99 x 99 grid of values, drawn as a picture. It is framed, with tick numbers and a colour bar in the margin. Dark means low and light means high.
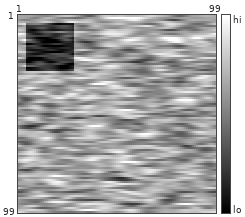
Streaks run across, left to right. In the top left lies a patch that is lower than the rest. The halves do not mirror each other. The ninth with the lowest average is the top left. On average the colour sits 60% of the way up the scale.
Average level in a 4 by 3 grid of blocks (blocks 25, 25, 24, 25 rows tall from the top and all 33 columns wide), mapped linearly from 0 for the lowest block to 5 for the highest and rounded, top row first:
0 5 5 | 4 5 4 | 4 5 4 | 4 5 4
